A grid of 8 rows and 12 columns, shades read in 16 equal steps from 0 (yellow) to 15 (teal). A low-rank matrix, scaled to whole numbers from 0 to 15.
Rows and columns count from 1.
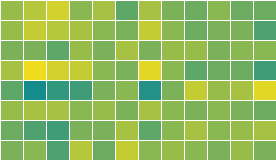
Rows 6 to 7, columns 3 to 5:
5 7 6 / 12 8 8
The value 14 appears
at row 5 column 7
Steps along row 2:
down up up up up down up up down same up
